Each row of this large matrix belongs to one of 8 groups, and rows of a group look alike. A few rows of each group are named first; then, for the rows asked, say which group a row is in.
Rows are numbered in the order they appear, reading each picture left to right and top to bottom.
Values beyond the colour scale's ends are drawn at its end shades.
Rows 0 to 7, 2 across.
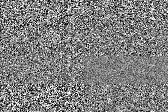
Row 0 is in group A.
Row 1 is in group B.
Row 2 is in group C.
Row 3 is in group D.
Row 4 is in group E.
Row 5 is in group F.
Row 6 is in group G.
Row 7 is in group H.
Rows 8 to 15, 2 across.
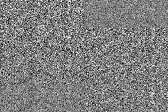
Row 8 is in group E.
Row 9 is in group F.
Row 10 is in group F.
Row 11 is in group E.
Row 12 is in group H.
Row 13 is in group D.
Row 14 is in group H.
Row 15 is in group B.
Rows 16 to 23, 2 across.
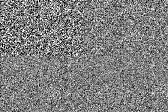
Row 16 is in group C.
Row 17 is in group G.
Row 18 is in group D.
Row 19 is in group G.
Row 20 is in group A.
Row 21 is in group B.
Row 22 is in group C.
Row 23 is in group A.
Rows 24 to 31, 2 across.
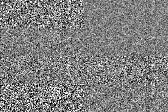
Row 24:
E
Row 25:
E
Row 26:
C
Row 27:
D
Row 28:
B
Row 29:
A
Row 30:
C
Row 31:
E
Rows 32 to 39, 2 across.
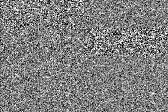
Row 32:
A
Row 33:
D
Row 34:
C
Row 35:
G
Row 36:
G
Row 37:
E
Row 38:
B
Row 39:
B
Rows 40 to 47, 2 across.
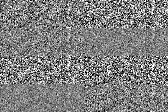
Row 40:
H
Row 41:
E
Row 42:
E
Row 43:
E
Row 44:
E
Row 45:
H
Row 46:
H
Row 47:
H
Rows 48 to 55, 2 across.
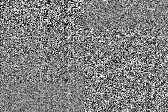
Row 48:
A
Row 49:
F
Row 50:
A
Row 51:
D
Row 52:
A
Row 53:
G
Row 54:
B
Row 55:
E
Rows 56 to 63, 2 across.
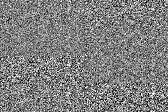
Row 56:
E
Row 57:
G
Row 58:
B
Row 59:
D
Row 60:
G
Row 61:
H
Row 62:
B
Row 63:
H
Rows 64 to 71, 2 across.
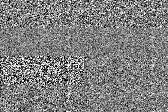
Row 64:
E
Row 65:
D
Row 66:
B
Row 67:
B
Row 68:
A
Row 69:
H
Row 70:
H
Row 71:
D
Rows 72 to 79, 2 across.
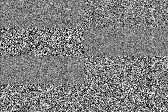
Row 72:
F
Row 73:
B
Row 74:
H
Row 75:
B
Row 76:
A
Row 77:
A
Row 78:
G
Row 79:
F
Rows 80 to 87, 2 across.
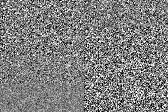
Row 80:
D
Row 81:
H
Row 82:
D
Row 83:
D
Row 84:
B
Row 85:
G
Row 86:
E
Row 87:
C
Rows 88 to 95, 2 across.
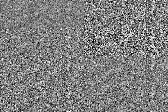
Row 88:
H
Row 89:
E
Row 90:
B
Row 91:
B
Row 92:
E
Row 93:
E
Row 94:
H
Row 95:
H
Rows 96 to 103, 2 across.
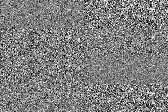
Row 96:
C
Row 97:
F
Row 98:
H
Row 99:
A
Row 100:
H
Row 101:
D
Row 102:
E
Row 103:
F
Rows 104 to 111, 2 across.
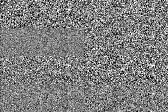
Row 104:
H
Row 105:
G
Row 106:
A
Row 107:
G
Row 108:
F
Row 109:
F
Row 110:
A
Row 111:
H
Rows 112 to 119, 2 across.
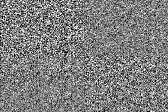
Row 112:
D
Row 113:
D
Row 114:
A
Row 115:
B
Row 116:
C
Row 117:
D
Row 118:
C
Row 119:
H
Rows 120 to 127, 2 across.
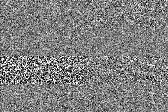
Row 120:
C
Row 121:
G
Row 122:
G
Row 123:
E
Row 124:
D
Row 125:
F
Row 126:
A
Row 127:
B
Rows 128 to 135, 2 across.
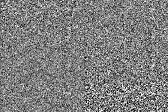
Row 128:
D
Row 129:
B
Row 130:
E
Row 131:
A
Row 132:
H
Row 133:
H
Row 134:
F
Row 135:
D
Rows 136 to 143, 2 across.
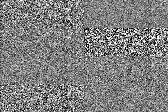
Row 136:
F
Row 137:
A
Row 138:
F
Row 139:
D
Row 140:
A
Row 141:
A
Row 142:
A
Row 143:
G
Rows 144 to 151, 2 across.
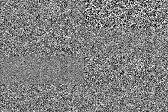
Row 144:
C
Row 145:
D
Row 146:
F
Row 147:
E
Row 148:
A
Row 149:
C
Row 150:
D
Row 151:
G
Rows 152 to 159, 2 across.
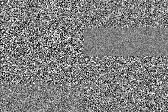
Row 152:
G
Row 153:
E
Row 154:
C
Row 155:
G
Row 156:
D
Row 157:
D
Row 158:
E
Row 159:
F
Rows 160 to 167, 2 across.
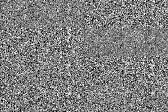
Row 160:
H
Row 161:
E
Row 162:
E
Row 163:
C
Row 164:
B
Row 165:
B
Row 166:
H
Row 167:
A
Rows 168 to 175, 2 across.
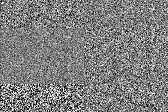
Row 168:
H
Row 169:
B
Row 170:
F
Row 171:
E
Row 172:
A
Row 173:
H
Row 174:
C
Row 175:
F
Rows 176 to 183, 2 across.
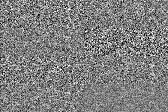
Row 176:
B
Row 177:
C
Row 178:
F
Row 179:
H
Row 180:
D
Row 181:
B
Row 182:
G
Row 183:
G
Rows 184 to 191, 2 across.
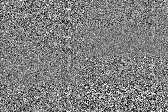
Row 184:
F
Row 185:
A
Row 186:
F
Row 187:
E
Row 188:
E
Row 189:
B
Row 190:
H
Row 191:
D
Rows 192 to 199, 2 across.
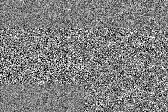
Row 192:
F
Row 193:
G
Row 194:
A
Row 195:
F
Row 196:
E
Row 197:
C
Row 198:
A
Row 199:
G
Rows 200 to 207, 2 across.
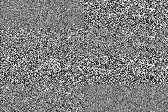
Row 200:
A
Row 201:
F
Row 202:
A
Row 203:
F
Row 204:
C
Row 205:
F
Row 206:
F
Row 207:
H
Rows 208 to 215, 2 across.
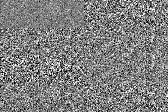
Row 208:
C
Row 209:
F
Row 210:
G
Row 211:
E
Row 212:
C
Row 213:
E
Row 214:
C
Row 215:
F
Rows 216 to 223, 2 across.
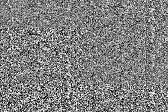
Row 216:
G
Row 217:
B
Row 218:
G
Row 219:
E
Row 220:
B
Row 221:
E
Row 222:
E
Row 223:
B
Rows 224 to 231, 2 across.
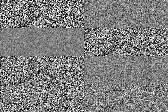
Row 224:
H
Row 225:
H
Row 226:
H
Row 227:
H
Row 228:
H
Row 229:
A
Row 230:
A
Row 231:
G
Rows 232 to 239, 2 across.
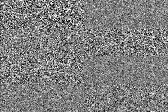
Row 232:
F
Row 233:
E
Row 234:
A
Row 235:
B
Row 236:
G
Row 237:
B
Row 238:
D
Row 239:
H
